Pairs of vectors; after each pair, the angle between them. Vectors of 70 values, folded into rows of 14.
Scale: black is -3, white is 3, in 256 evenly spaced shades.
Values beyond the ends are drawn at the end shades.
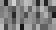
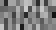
nearly parallel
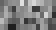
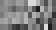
partly aligned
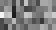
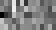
nearly opposite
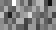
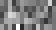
partly opposed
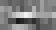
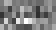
partly opposed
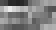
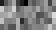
partly aligned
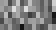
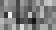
partly opposed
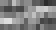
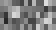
partly opposed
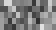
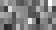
partly aligned
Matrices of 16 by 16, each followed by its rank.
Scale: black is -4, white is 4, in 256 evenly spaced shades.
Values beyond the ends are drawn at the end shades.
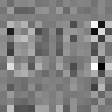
two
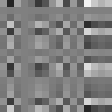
one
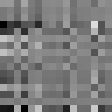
two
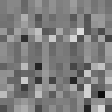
three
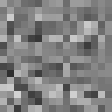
three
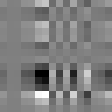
one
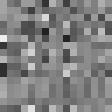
three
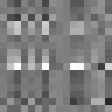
two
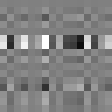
one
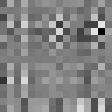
three
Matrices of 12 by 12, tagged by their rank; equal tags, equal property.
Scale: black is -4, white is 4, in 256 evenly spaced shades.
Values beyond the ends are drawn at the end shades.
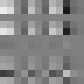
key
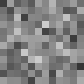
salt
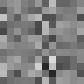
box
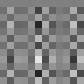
key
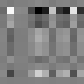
key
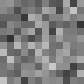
salt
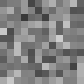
salt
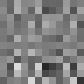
box
